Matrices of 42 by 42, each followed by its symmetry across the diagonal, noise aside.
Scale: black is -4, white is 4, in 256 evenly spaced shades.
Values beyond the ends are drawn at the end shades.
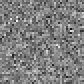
neither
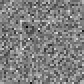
symmetric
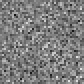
symmetric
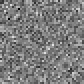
symmetric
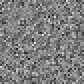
symmetric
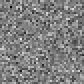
neither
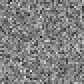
neither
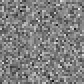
neither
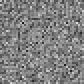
symmetric
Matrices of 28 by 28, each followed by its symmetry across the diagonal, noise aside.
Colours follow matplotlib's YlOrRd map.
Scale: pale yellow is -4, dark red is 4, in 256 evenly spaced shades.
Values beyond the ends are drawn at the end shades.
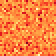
neither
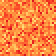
neither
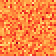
neither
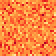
symmetric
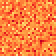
symmetric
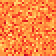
neither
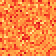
symmetric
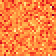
neither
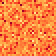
symmetric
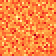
symmetric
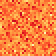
symmetric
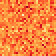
neither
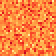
neither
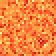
symmetric
